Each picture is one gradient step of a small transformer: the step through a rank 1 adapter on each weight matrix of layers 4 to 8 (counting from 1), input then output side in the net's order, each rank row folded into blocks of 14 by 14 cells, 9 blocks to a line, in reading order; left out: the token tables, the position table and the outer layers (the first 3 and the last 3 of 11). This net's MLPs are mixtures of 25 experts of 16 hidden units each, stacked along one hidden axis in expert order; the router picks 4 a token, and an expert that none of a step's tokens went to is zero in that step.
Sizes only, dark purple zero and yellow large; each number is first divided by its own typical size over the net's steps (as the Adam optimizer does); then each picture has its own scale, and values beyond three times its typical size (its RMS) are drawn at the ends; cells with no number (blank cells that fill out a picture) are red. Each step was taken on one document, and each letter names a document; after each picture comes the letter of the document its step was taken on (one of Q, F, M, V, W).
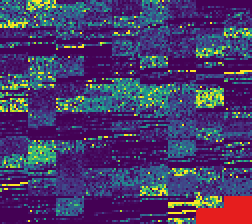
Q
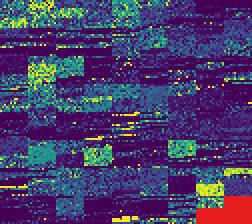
Q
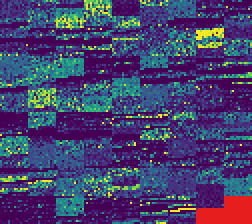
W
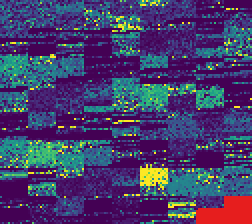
Q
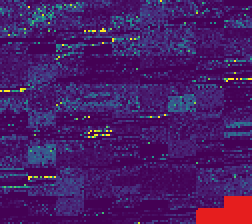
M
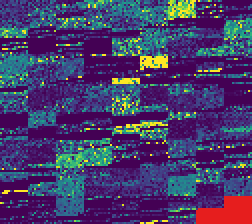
W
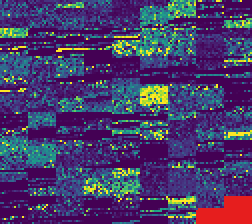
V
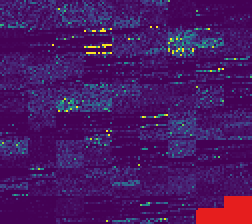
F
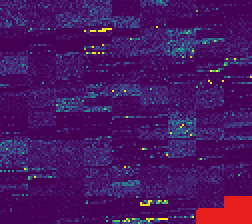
F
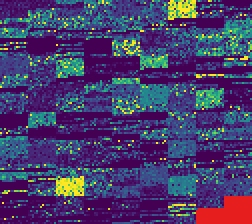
W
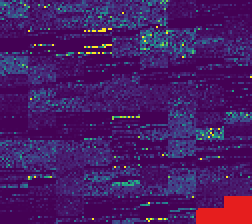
F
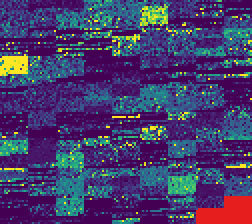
V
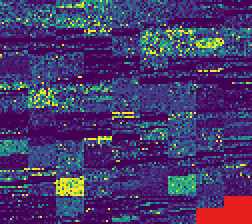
W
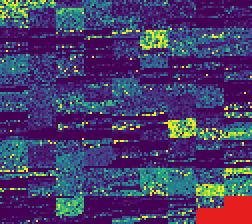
Q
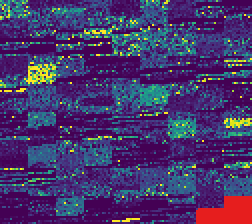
M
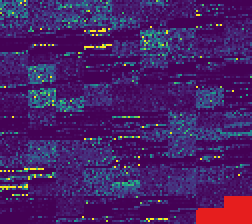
F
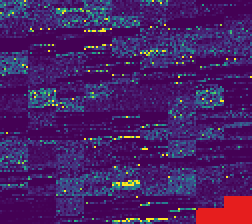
F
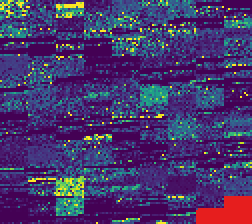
M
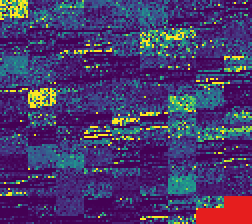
V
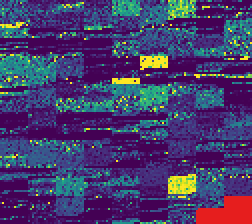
W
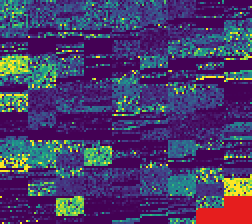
Q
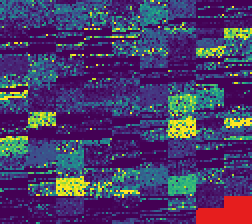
Q
